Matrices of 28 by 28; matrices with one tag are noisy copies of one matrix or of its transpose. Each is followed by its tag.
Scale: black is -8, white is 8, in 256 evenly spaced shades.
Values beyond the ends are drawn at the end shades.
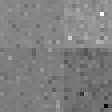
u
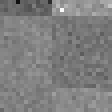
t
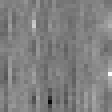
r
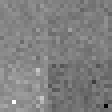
u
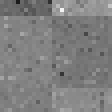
t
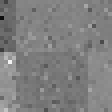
t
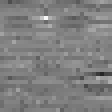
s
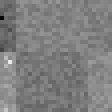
t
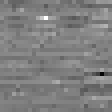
s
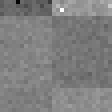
t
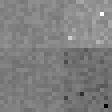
u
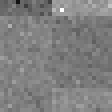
t
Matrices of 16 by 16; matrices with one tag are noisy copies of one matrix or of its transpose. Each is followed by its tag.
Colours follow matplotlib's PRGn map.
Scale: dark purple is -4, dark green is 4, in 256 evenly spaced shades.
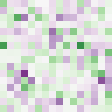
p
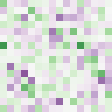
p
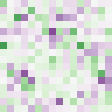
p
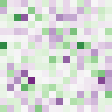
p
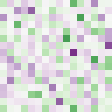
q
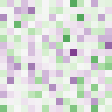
q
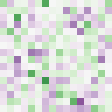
p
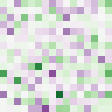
q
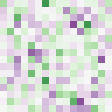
p
